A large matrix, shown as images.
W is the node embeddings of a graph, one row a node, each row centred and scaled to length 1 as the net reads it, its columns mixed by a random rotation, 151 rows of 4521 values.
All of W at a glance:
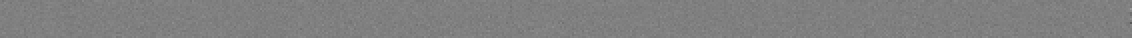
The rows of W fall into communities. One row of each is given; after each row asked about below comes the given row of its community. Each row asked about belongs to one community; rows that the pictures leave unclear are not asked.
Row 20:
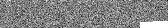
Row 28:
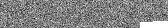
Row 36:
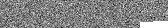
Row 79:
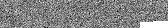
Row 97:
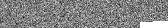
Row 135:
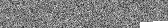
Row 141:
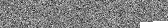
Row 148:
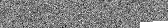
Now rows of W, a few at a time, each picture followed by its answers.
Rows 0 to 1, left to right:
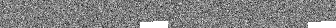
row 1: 141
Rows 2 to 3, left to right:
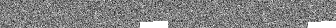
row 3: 36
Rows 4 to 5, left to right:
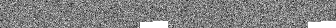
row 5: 20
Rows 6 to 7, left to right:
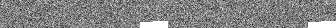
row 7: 148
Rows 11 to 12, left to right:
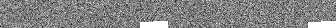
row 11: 148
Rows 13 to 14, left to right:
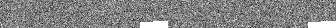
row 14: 135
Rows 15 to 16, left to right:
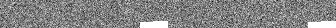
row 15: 79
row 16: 20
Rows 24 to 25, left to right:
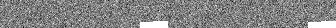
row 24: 148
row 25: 20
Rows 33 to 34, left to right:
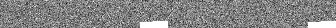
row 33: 28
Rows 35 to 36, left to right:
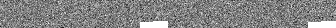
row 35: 148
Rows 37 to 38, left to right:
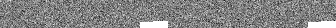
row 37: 20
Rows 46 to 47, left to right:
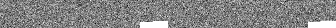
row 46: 28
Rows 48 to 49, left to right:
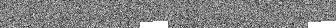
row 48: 36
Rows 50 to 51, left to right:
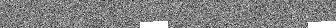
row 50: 36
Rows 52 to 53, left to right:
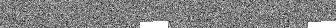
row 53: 148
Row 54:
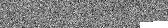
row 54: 135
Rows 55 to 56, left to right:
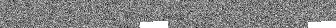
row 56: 20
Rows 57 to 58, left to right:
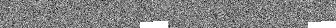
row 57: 141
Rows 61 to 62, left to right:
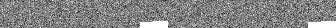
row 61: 135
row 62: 36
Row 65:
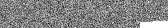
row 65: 148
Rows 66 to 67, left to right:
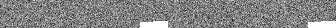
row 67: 20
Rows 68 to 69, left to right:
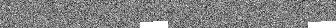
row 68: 141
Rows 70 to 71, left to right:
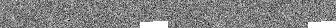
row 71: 28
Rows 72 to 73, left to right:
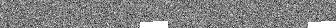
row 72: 28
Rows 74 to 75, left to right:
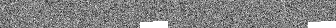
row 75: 20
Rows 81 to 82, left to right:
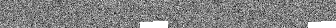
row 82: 141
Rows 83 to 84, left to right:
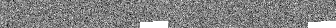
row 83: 28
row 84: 79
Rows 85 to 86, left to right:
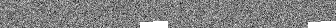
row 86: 20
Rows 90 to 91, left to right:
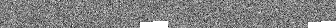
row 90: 148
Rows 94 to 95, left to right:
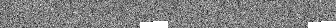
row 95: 141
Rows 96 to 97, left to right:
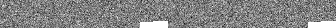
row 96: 141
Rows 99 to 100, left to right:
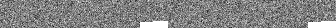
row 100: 141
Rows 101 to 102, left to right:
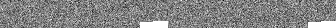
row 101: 135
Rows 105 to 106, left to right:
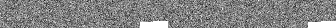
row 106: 148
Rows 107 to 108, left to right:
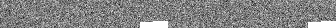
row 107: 97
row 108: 79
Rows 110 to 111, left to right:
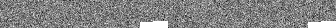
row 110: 36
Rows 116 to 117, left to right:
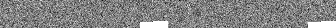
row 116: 135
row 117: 36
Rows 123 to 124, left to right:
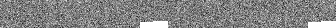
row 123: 20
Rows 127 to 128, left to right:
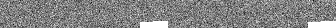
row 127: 135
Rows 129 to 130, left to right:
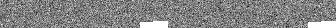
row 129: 141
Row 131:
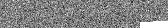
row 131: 148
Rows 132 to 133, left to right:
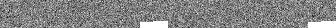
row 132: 79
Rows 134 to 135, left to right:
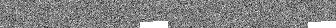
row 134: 79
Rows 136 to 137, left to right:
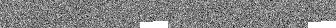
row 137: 148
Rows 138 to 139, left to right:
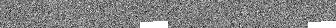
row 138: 20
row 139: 135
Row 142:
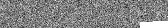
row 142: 135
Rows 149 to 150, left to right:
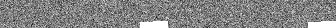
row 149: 36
